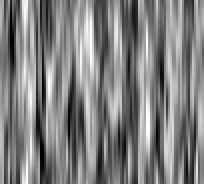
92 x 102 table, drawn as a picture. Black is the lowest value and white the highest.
Upright stripes repeat 7 times across the table. No overall slope runs across the table. The histogram is bell-shaped. Streaks run downward.
